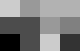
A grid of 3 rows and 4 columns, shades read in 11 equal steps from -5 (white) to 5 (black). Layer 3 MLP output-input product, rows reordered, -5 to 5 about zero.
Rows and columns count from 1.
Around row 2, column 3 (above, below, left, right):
-2 -3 2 0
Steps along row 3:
down down up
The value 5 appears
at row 3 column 1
